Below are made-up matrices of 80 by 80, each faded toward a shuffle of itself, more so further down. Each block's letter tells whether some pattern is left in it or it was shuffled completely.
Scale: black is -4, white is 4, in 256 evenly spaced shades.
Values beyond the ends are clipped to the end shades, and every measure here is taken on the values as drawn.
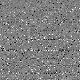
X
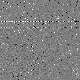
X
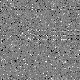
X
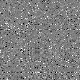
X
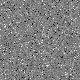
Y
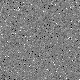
Y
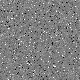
Y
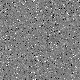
Y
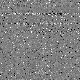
X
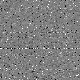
X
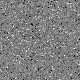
Y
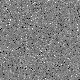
Y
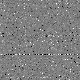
X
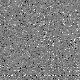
X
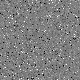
Y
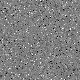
Y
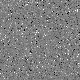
Y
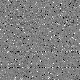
X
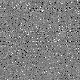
X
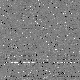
X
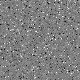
Y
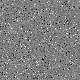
Y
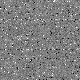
X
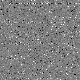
X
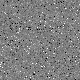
Y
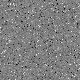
Y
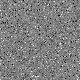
Y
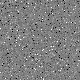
Y
